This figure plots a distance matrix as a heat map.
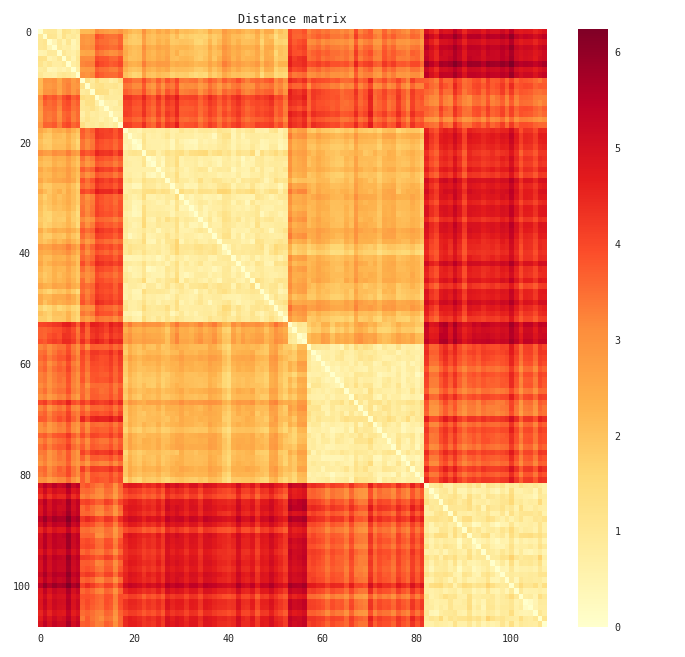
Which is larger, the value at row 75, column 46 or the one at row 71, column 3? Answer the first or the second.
the second
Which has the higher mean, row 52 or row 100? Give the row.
100
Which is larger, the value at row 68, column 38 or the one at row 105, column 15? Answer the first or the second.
the second
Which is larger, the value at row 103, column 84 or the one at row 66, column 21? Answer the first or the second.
the second
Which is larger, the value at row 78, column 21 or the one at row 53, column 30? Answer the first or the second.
the second
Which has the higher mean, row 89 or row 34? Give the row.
89
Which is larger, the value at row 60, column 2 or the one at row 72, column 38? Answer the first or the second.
the first
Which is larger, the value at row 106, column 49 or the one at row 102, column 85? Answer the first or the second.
the first
